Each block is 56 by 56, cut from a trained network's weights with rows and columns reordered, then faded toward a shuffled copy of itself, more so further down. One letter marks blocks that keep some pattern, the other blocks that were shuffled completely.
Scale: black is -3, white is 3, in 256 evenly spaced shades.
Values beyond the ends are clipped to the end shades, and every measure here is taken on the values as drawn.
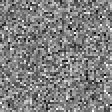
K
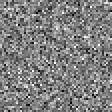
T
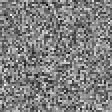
K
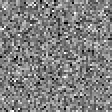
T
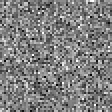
T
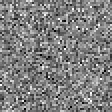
K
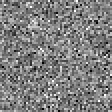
T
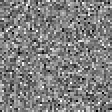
T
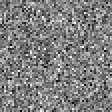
T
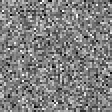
K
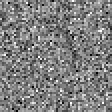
T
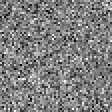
K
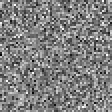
K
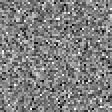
K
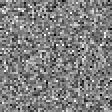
K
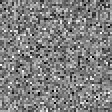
K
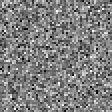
K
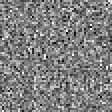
T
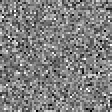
K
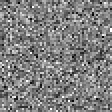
T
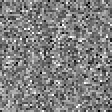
T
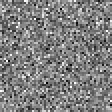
K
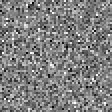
K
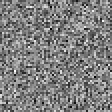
T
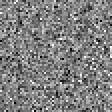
K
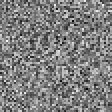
T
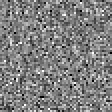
T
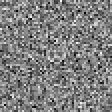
T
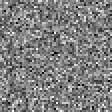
K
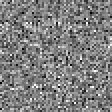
T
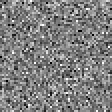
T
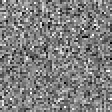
T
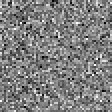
T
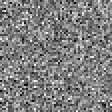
T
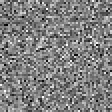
T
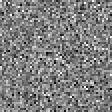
K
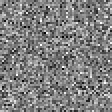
T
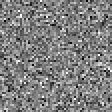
T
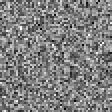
T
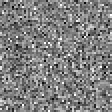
T
